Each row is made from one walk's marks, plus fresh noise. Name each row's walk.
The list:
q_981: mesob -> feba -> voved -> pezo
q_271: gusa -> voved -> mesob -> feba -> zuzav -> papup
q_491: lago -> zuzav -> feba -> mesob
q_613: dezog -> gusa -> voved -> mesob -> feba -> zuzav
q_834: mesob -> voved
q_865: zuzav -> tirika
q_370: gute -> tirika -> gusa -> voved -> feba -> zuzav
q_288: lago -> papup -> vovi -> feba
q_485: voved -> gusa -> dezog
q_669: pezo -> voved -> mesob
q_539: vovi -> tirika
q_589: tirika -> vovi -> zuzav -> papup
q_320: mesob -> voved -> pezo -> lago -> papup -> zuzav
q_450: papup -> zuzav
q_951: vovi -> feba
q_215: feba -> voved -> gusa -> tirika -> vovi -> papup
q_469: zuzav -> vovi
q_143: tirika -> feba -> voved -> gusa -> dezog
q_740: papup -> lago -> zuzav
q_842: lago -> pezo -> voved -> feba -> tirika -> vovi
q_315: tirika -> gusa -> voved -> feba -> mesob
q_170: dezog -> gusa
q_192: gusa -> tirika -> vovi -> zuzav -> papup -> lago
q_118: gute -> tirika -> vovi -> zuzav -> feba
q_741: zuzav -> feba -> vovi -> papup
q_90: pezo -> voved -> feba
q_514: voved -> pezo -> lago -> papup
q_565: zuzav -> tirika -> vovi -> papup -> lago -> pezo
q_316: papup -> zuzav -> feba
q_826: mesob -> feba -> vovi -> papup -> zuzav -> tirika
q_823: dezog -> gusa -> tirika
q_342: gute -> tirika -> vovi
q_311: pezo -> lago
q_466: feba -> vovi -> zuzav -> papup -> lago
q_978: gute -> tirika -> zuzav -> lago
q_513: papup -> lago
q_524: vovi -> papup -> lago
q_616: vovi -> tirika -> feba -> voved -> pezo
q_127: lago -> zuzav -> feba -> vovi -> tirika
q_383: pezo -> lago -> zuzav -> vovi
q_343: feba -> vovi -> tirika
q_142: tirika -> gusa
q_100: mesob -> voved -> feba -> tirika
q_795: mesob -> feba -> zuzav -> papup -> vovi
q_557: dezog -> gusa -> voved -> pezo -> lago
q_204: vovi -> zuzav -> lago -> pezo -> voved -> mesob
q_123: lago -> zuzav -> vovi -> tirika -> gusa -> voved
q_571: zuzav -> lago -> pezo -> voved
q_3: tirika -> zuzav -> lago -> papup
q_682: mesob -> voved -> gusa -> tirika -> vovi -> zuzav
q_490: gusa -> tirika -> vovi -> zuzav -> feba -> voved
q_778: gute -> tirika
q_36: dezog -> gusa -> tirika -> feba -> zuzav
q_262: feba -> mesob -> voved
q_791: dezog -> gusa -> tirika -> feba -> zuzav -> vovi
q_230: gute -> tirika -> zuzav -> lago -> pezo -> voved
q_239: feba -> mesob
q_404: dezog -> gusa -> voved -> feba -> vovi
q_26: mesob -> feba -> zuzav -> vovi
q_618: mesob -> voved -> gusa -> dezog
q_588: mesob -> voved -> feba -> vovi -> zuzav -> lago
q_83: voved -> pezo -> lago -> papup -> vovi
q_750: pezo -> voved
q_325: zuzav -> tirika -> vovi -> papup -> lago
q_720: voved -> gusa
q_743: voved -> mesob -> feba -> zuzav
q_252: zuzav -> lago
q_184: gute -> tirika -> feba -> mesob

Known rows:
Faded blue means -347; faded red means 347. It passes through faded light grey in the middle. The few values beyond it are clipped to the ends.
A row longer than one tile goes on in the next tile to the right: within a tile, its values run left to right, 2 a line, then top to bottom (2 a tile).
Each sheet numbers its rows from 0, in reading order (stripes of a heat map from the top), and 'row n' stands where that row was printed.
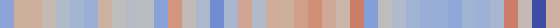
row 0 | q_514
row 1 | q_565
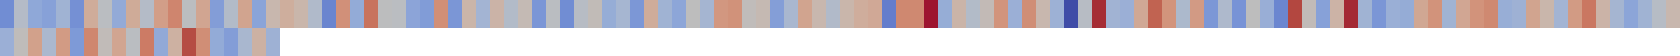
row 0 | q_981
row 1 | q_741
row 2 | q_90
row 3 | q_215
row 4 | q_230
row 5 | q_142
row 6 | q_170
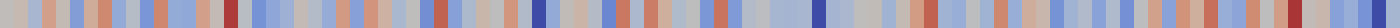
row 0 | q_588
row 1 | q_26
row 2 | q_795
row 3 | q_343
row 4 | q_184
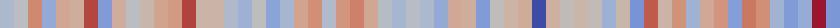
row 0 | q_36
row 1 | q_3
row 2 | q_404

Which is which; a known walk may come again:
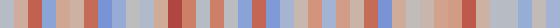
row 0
q_370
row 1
q_36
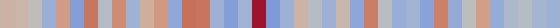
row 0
q_404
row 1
q_951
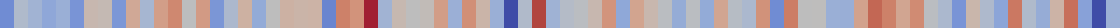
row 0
q_981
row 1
q_215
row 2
q_842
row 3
q_978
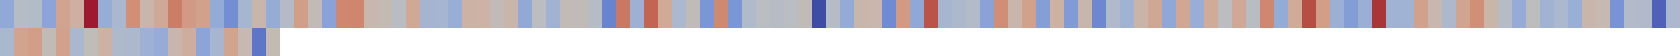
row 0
q_315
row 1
q_682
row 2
q_795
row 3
q_316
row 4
q_485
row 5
q_539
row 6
q_740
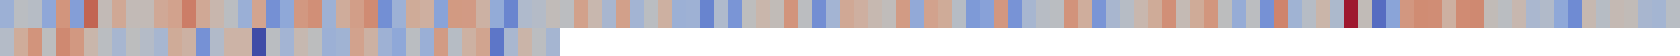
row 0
q_613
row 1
q_142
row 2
q_469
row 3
q_466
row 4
q_127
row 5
q_192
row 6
q_3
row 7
q_616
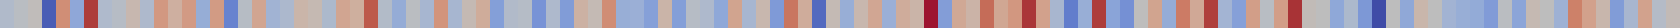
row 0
q_271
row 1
q_343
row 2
q_311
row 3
q_143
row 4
q_184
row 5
q_750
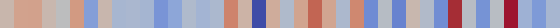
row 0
q_565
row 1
q_230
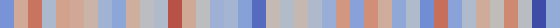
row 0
q_778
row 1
q_26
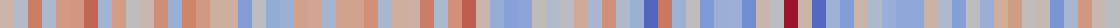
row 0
q_791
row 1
q_823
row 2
q_204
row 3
q_90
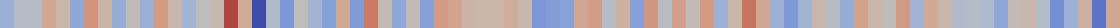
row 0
q_491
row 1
q_743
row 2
q_170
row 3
q_513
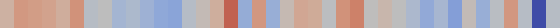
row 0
q_123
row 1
q_325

